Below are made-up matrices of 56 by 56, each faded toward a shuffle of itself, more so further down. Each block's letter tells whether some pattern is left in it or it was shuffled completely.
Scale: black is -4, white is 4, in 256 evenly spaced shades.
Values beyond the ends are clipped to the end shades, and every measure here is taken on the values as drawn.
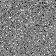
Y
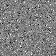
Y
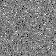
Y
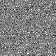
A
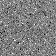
Y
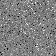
Y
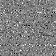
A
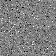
Y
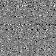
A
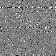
A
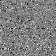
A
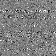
A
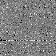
A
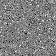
Y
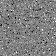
Y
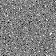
Y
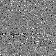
A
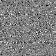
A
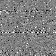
A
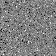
Y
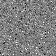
Y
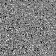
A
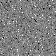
Y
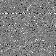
A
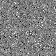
Y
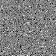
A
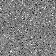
Y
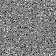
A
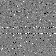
A
